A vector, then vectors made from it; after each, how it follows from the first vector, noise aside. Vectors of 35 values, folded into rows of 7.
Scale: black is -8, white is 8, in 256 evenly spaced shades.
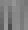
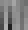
scaled up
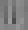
wrapped around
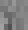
sign-scrambled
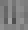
wrapped around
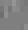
partly zeroed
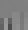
partly zeroed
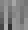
scaled up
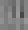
wrapped around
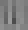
wrapped around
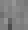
partly zeroed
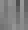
reversed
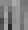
scaled up
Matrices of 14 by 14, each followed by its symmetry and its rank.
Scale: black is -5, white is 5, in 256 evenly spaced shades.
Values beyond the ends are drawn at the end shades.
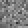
neither, full rank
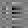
neither, rank one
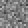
neither, full rank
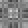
symmetric, rank two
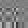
neither, rank one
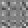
symmetric, rank two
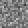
neither, full rank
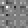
symmetric, rank two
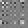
symmetric, rank two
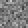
neither, full rank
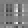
neither, rank one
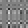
neither, rank one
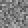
neither, full rank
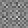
symmetric, rank two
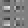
neither, rank one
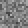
neither, full rank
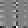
neither, rank one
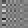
neither, rank one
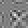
symmetric, rank two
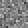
neither, full rank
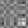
symmetric, rank two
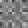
symmetric, rank two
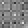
symmetric, rank two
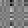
neither, rank one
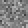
neither, full rank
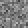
neither, full rank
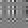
neither, rank one
